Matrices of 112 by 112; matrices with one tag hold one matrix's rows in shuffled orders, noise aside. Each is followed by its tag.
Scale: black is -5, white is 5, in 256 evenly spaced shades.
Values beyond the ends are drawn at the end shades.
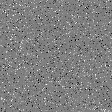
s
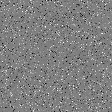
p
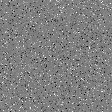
p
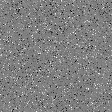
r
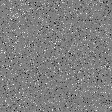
s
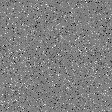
s
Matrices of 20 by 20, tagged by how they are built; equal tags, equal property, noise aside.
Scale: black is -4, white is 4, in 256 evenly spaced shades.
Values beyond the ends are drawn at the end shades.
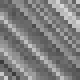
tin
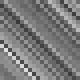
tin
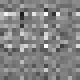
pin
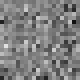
pin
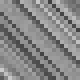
tin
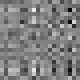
pin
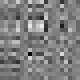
pin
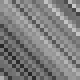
tin
